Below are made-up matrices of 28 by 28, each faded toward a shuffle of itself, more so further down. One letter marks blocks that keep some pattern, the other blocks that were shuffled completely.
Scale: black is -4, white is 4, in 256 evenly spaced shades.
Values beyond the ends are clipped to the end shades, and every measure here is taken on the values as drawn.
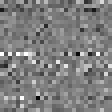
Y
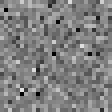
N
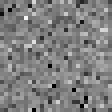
N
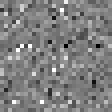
N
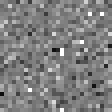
N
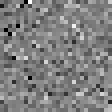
N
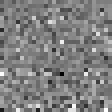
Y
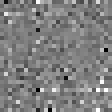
Y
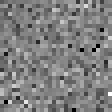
N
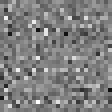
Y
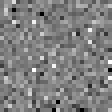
N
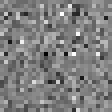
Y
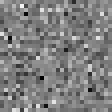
N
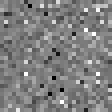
N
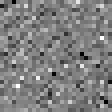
N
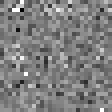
Y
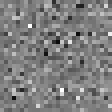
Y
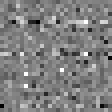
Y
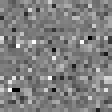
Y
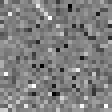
N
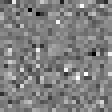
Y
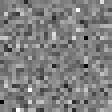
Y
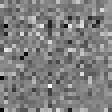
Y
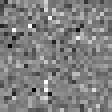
N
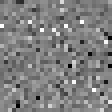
N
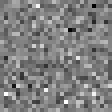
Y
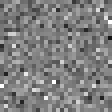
N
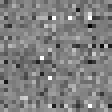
Y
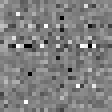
Y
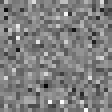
N
